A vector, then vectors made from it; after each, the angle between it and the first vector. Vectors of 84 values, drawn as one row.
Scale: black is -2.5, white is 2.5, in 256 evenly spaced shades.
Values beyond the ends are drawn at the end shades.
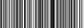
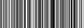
nearly parallel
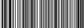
partly opposed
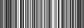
partly opposed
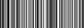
orthogonal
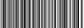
orthogonal
